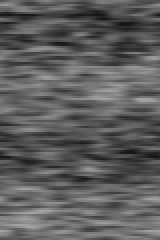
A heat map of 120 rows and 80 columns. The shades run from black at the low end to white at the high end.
Stripes: horizontal, repeating 2 times. Histogram: bell-shaped. Grain: streaks across.
